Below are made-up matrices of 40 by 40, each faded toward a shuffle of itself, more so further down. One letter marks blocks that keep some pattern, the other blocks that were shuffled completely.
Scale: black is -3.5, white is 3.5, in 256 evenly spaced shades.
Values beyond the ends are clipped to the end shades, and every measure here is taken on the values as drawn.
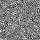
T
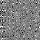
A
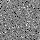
T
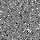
T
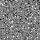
T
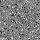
T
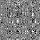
A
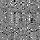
A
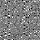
A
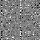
A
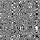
A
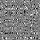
A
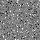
T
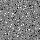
T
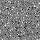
T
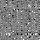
A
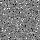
T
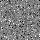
T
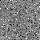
T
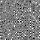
A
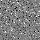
T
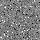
T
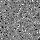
T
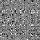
A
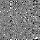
A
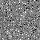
T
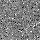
T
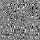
A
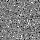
T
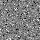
T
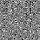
A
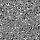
T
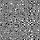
A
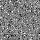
T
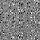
A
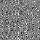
A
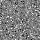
T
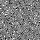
T
